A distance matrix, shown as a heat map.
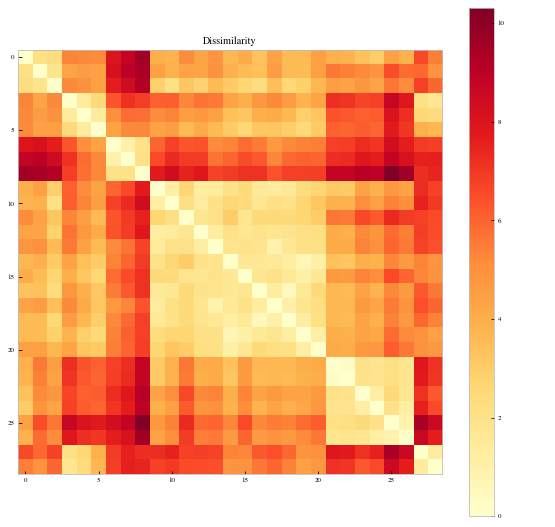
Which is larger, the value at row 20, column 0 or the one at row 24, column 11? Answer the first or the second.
the second
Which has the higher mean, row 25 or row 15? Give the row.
25
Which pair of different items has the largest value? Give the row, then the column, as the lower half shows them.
25, 8
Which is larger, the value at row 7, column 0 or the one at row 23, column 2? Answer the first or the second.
the first
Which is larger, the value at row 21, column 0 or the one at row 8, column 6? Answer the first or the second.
the first
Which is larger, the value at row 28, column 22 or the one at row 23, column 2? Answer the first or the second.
the first
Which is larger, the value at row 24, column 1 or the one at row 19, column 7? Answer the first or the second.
the second
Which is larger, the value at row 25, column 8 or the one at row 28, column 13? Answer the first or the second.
the first
